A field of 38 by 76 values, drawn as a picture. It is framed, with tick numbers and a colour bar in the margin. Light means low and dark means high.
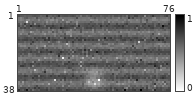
Dips: one, in the bottom middle. Ninth with the lowest average: bottom middle. Odd rows or columns: none. Histogram: heavy tails on both sides. Stripes: horizontal, repeating 6 times.
